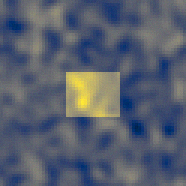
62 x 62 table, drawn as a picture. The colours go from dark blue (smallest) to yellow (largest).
In the centre lies a patch that is higher than the rest. No overall slope runs across the table. There are no regular stripes. Values change most from cell to cell in the centre. The centre is the ninth with the highest average. Most values sit low, with a long tail of high ones.
